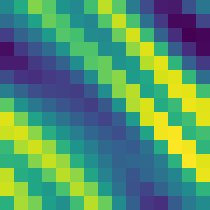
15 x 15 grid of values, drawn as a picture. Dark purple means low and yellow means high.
The grain runs diagonally down to the right. The ninth with the lowest average is the top right. The halves do not mirror each other.
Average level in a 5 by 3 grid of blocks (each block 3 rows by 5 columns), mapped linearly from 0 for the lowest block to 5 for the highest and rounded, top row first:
3 4 0 | 0 3 3 | 2 2 5 | 5 1 4 | 4 3 2
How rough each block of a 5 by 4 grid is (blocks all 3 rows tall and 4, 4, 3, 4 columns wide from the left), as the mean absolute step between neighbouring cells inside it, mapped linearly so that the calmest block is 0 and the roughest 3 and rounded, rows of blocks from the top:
1131 / 0223 / 2032 / 1102 / 1201
